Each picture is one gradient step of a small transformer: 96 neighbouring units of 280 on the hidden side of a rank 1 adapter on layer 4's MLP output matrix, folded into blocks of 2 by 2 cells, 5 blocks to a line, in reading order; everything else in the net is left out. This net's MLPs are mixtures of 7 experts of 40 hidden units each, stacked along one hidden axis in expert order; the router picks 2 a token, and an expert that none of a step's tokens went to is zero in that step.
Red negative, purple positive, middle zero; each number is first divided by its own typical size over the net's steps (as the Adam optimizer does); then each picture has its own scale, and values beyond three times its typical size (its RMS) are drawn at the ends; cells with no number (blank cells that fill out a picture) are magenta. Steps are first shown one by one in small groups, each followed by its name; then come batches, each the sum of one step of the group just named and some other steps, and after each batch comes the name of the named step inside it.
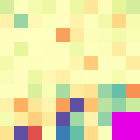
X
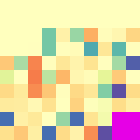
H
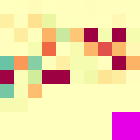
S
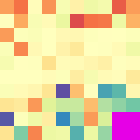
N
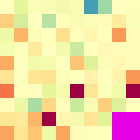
X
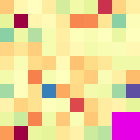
H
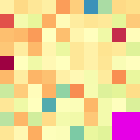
N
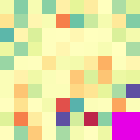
X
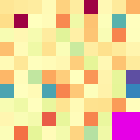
S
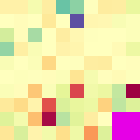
N
